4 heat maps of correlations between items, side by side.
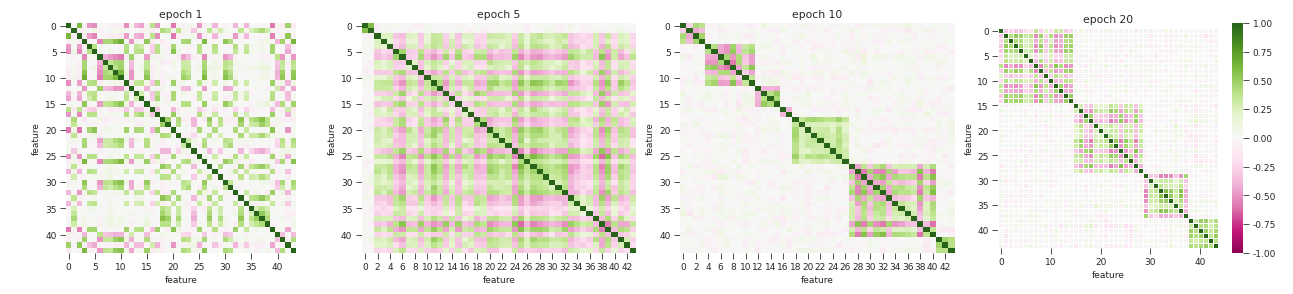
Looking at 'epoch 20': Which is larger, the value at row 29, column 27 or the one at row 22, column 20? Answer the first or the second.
the second
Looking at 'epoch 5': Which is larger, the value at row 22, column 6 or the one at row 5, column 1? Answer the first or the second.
the second
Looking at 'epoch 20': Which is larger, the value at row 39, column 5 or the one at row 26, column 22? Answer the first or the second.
the second
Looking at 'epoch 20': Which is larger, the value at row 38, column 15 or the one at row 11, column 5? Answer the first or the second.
the first
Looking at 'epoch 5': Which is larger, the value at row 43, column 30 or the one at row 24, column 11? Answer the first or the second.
the first
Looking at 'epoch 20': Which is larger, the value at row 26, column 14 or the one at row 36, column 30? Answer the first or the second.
the second
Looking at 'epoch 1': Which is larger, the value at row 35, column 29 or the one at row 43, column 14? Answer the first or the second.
the first
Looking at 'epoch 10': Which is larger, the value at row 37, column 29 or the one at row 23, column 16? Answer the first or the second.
the first
